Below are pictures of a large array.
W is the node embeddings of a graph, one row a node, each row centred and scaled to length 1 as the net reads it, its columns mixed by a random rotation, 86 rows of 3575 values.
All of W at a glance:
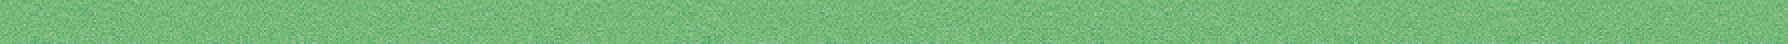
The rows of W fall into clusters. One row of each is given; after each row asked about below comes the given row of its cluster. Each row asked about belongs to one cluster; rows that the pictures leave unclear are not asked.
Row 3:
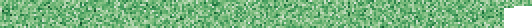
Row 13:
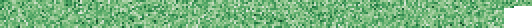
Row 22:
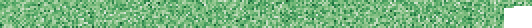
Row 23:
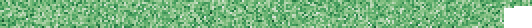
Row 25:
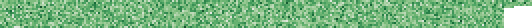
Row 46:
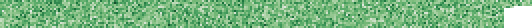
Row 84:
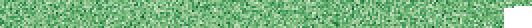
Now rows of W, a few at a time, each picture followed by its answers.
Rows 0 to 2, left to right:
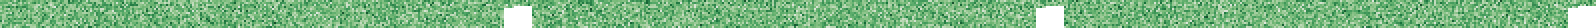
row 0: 23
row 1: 46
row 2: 84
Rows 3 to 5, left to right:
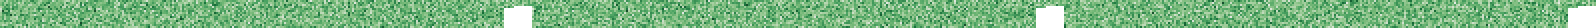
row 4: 3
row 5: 22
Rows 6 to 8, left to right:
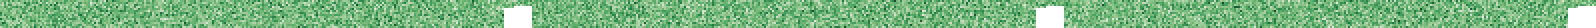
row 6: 84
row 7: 84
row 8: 22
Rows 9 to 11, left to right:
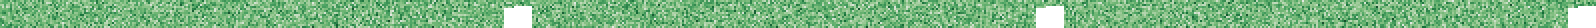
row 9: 84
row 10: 25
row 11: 13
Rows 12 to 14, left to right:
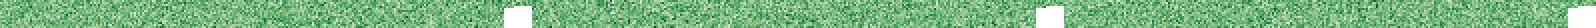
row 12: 13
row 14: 25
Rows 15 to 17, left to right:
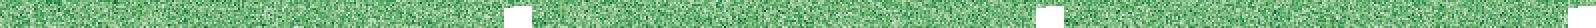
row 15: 46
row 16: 23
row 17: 23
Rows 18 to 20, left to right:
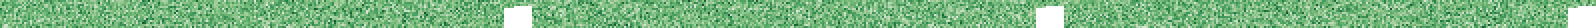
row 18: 22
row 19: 46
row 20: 25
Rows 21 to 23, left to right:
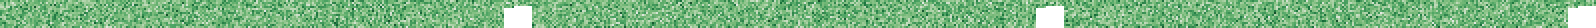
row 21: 84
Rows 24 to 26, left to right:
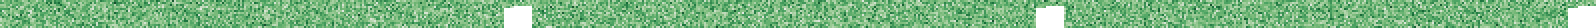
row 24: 46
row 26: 3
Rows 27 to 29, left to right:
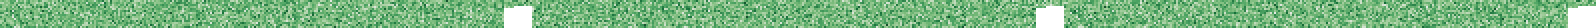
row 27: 25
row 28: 3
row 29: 25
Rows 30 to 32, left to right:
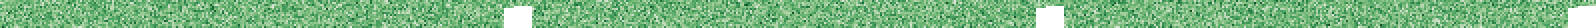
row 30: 25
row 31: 3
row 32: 46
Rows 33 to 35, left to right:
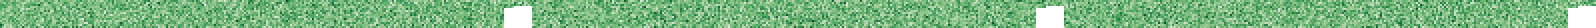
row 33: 22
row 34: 13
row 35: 84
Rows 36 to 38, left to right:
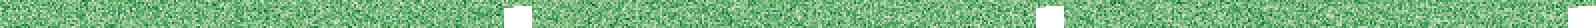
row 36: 3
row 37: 46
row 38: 46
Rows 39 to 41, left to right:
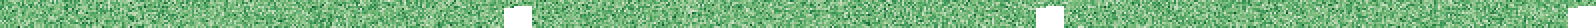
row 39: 13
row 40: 84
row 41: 25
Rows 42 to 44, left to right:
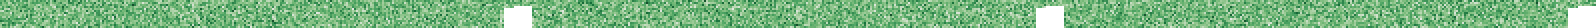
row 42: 23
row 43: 46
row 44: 84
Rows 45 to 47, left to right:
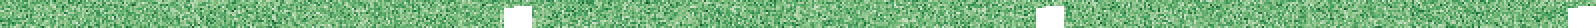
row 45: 23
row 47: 3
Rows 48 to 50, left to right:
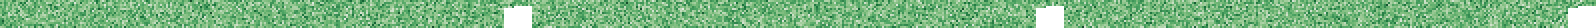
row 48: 84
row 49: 25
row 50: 13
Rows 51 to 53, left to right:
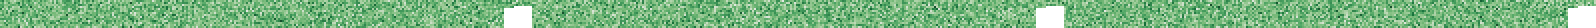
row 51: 13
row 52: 25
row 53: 3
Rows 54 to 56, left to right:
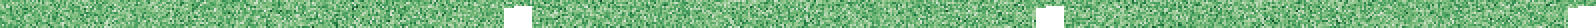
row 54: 84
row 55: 23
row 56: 23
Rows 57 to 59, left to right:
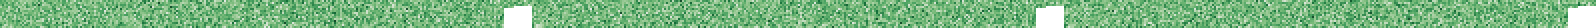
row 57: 22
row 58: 22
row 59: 22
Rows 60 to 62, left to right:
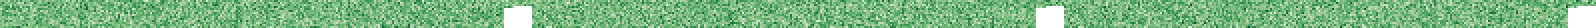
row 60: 3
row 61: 25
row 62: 25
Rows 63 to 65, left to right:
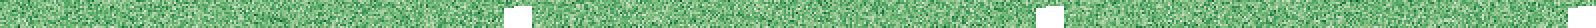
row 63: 13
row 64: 22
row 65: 22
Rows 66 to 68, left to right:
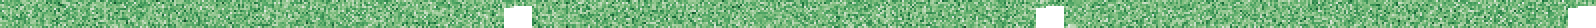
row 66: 46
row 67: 84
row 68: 22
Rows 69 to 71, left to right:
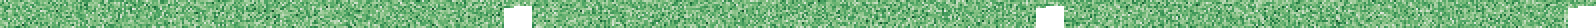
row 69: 3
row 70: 22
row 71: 23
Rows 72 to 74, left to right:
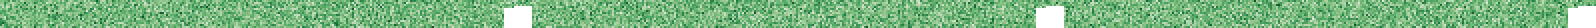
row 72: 84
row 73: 25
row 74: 3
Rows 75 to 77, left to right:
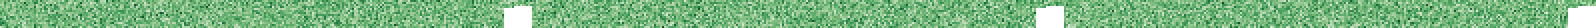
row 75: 84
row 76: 13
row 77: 22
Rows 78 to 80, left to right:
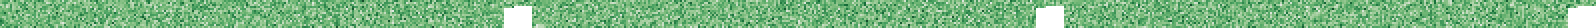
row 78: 84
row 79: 22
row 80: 25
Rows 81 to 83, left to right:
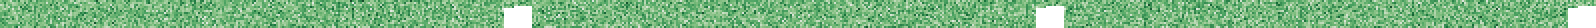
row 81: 84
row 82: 25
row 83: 3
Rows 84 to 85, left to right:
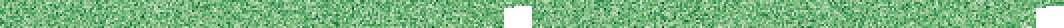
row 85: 13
